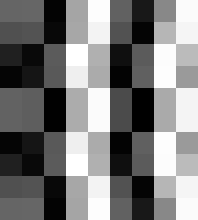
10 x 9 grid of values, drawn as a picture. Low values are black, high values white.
Upright stripes repeat 2 times across the table. The top and bottom halves mirror each other. On average the colour sits 50% of the way up the scale.
